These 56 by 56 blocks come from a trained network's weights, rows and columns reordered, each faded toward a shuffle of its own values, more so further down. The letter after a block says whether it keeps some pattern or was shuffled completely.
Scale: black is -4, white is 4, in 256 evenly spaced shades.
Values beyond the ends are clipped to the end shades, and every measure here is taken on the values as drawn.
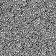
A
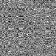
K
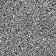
A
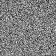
A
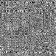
K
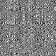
K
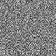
K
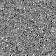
A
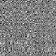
K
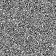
A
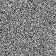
A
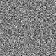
K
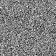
A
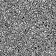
A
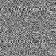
K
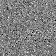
A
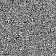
A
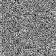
K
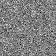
A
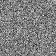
A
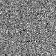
K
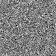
A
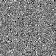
K
